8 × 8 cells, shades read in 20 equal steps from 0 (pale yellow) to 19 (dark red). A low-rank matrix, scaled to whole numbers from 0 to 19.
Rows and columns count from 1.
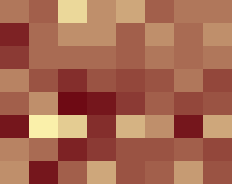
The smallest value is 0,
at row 6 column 2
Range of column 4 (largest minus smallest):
12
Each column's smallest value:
8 0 2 6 5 8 7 6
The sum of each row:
70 83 91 102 111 74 104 89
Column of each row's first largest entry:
2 1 1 3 3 1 3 2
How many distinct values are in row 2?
4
